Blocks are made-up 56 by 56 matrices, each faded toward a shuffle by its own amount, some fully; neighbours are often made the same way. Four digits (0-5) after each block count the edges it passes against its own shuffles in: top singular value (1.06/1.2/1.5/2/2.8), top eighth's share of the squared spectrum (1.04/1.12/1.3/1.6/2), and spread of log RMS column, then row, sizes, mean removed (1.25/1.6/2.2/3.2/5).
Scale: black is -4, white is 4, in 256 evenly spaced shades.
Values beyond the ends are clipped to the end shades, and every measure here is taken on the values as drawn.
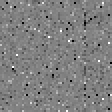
2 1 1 0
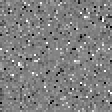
0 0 0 0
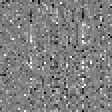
3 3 2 0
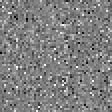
2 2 0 0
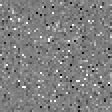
0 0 0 0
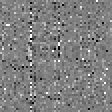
3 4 2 0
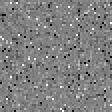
2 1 0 0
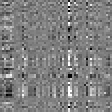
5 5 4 3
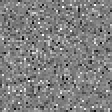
0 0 0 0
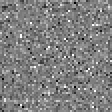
1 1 0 0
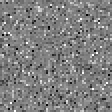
1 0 0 0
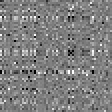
5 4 3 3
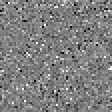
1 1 0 0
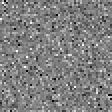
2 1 0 0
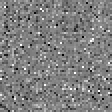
2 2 0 0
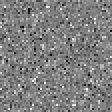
1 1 0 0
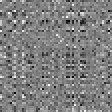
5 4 3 3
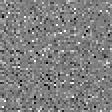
3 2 0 1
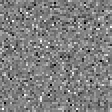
2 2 0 0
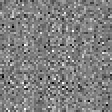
4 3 2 2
